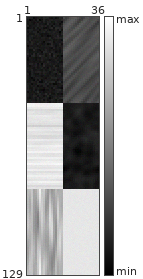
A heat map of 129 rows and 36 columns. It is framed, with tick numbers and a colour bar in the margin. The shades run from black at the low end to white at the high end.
It is made of 3 by 2 panels. Panel 1,1: very low, fine-grained, faint in contrast. Panel 1,2: low, slanting up to the right, faint in contrast. Panel 2,1: very high, streaked across, faint in contrast. Panel 2,2: very low, blotchy, faint in contrast. Panel 3,1: high, streaked downward. Panel 3,2: very high, flat.
